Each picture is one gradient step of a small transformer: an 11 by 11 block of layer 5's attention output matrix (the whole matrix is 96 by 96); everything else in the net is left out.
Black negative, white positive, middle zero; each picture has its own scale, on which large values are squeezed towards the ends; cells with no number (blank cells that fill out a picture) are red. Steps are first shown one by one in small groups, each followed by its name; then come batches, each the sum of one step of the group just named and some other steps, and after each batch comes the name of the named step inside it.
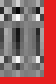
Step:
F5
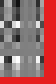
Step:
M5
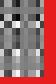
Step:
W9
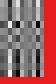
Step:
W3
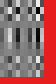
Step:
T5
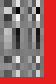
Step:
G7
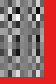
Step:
T5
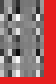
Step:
M5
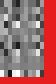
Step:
W9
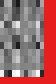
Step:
W9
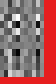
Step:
W3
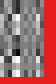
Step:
M5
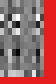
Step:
W3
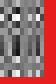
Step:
F5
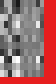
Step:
M5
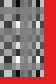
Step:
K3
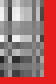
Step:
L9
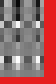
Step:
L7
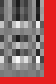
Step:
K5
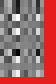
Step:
K3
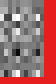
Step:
L9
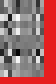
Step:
K3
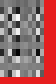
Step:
K5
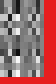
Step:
L7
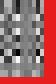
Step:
K3
